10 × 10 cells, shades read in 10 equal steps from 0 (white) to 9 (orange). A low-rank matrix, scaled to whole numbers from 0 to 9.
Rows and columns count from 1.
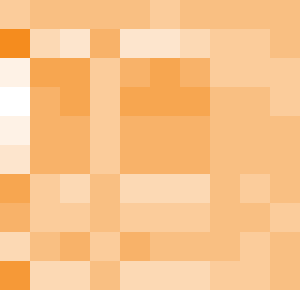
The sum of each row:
48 40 50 52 50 51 42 45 48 41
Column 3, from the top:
5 2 7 7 6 6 3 4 6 3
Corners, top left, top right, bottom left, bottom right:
4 5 8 5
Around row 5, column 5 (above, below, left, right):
7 6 4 6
